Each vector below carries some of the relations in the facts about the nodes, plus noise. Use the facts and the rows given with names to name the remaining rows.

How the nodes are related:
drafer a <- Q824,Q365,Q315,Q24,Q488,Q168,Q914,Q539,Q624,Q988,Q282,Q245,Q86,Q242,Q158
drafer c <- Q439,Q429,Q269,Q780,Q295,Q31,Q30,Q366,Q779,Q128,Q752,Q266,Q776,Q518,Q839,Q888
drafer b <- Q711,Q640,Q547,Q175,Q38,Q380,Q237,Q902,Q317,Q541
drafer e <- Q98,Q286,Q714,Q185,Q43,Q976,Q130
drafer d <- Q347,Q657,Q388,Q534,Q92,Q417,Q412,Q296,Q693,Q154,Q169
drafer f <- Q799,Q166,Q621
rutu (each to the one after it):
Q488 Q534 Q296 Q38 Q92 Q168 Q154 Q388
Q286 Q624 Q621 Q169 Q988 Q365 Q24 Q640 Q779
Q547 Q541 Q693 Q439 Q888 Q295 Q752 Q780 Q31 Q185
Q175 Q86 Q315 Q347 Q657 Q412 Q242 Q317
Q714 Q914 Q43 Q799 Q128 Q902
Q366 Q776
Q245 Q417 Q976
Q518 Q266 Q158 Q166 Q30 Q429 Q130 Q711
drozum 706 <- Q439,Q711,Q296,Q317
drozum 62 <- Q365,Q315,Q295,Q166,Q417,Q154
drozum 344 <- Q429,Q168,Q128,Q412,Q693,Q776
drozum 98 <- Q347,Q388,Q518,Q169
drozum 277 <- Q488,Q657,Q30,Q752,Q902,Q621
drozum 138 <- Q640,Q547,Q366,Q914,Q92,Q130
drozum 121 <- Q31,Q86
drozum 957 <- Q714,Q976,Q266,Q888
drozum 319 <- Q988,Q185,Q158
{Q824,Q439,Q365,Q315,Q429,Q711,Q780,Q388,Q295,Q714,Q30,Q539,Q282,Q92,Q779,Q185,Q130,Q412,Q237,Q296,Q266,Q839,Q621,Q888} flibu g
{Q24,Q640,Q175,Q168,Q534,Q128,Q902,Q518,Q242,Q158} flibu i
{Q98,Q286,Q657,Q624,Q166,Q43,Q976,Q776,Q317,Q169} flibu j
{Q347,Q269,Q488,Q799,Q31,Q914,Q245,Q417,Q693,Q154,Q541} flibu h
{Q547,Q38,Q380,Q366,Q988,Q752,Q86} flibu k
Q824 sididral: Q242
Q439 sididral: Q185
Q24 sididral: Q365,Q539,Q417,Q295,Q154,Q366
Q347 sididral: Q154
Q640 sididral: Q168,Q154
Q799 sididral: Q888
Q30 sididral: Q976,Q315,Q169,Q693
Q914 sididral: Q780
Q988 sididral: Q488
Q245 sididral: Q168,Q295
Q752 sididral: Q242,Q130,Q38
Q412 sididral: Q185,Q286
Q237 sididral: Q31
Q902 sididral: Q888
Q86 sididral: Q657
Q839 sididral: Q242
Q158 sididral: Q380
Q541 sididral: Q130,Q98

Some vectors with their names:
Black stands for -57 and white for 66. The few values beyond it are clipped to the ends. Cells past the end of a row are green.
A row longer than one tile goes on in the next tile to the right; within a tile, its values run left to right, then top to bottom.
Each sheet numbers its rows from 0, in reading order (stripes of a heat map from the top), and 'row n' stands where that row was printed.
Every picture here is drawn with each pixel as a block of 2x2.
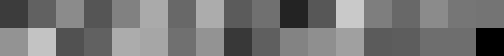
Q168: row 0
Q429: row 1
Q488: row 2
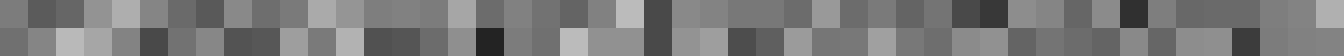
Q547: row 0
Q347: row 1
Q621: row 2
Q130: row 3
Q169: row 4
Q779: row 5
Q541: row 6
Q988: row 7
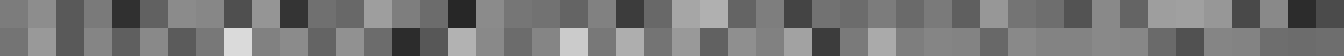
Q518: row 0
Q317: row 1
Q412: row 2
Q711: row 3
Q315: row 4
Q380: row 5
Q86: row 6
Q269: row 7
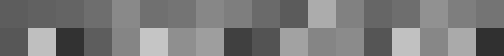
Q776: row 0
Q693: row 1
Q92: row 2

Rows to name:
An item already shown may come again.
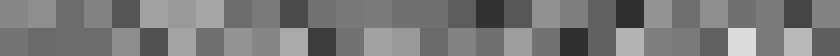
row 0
Q624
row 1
Q315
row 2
Q295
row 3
Q412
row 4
Q296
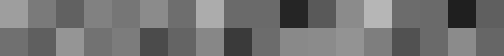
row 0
Q166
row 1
Q429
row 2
Q185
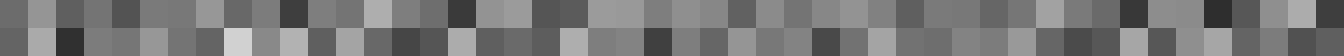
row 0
Q128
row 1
Q296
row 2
Q388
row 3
Q914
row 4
Q166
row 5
Q976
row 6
Q388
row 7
Q752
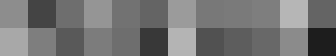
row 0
Q902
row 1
Q621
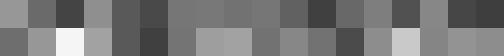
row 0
Q366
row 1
Q295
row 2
Q439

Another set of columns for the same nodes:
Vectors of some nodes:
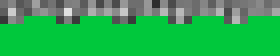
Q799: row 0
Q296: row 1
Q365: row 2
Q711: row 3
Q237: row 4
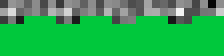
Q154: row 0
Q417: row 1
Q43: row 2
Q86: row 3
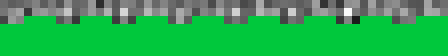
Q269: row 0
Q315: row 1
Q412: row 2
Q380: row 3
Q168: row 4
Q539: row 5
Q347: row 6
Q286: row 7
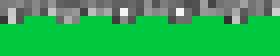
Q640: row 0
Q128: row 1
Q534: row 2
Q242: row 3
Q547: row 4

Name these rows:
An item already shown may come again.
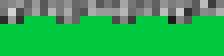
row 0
Q92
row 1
Q714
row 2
Q166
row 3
Q914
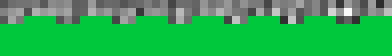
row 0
Q439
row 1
Q976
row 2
Q269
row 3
Q902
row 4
Q366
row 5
Q547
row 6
Q988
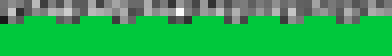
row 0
Q914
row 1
Q185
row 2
Q130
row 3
Q988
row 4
Q317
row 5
Q799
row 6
Q621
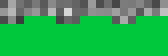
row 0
Q166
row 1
Q624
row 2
Q295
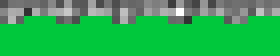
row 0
Q518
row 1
Q185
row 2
Q902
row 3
Q158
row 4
Q776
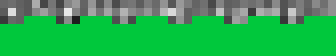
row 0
Q245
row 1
Q388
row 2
Q317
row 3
Q31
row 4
Q752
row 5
Q541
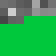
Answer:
Q624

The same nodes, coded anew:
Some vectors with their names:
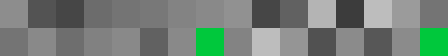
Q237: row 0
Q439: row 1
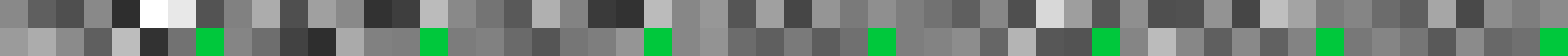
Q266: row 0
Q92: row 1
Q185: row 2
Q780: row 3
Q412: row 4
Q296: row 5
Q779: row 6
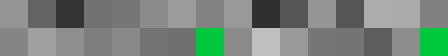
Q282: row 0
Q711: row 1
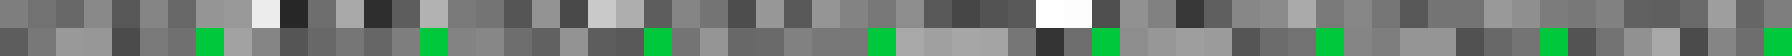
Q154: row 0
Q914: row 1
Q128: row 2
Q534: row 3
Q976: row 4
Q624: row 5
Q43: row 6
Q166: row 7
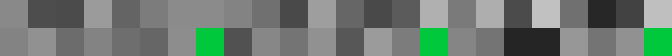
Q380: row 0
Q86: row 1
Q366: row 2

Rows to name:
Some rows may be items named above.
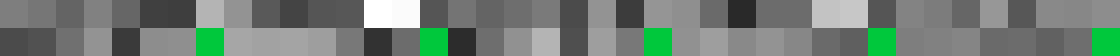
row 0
Q31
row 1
Q976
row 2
Q621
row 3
Q168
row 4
Q269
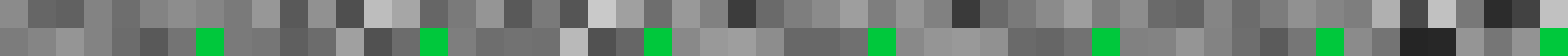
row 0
Q541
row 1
Q518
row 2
Q388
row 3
Q245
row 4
Q245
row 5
Q541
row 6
Q366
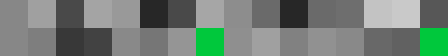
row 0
Q640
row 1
Q168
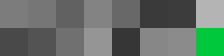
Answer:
Q31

